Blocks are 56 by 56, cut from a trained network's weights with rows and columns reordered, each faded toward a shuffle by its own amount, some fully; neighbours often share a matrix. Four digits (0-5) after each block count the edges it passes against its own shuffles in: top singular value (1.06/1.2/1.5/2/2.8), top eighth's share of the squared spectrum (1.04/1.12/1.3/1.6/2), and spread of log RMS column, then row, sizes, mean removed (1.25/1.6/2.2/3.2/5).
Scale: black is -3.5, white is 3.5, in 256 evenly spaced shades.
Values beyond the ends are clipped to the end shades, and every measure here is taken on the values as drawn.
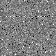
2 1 0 1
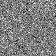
0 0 0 0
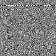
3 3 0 2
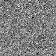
2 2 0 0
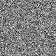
1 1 0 0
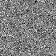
1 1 0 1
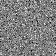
0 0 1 0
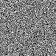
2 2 0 0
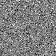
0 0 0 0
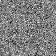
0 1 0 0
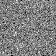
0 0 0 0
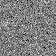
0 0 0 0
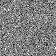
0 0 0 0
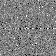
2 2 0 1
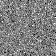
0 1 0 0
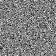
1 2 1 0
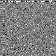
3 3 0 2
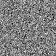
0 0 0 0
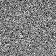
0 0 0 0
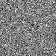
1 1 0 0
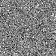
1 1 0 0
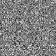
2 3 1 2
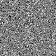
1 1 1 0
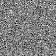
2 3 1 1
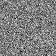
1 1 0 0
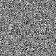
2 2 1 0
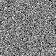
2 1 0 0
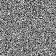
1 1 0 0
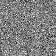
1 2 0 0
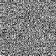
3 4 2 1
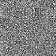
3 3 1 1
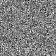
2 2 1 0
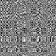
4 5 3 3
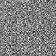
3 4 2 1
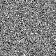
2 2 0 0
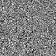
2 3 1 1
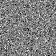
1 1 0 0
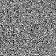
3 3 1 1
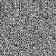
3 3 1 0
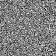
0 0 1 0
